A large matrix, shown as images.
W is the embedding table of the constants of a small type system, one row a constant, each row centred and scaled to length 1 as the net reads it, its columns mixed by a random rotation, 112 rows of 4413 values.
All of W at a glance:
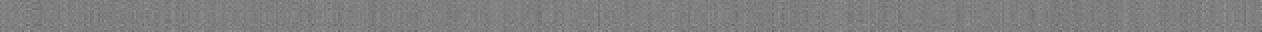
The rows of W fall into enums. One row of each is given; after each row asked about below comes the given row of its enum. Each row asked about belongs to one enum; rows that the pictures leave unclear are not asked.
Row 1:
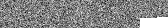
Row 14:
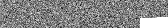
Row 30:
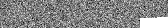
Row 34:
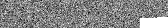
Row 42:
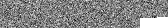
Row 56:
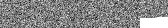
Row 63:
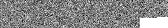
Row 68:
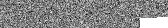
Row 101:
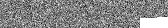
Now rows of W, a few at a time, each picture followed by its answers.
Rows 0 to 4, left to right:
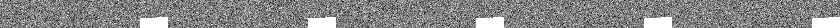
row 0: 56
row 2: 34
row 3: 14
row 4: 14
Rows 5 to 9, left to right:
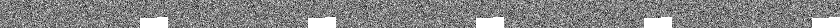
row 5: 101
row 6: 101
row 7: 101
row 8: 42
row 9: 68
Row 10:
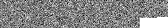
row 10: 63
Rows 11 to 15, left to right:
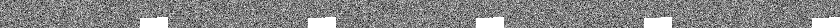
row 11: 1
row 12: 34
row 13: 34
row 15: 1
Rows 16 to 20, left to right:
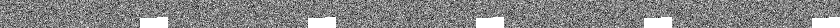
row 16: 68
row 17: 101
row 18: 56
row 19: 42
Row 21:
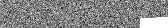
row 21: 14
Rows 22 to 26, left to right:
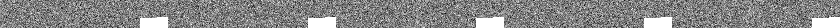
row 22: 14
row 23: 101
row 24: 68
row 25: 14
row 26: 1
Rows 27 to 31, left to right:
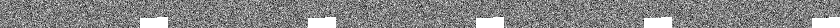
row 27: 101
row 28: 1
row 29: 101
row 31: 42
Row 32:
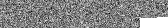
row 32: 68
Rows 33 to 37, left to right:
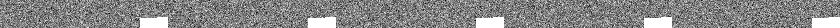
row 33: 68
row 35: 30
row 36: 101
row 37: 14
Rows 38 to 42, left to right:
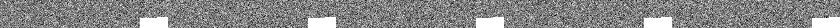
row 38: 63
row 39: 14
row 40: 56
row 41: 63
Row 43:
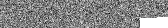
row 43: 68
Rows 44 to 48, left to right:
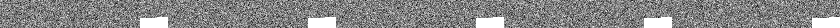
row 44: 56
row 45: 14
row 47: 42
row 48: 101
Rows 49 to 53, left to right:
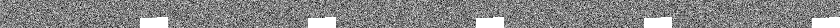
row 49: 14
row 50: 42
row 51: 1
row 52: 14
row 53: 34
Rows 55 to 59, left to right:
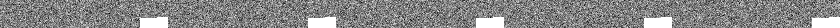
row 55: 68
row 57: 42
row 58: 14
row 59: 63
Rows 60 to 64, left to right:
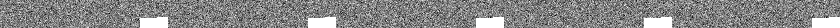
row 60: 68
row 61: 56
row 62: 42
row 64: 42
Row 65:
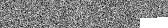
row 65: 1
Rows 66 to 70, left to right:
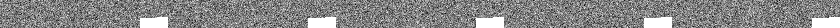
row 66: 56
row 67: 34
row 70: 1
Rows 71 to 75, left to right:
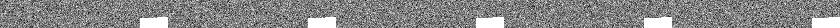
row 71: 34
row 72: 34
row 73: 14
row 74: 101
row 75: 14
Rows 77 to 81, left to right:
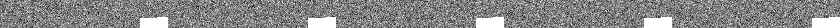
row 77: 34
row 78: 101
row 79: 56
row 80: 42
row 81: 42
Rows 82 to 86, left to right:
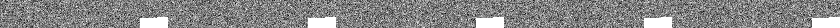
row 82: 34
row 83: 63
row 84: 68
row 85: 56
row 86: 68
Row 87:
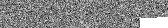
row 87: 68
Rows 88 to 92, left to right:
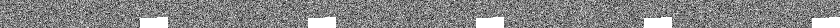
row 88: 68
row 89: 56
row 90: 56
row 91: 1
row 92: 34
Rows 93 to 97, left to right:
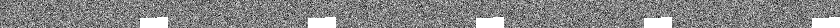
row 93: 30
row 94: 63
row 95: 101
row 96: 42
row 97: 1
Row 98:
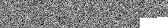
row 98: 63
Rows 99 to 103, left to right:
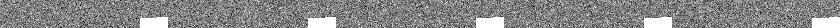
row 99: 14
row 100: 1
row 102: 101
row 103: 34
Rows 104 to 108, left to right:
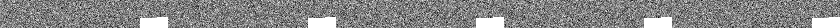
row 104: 14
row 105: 101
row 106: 42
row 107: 42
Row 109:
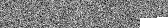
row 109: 1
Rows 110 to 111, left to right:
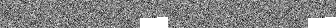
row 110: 42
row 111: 42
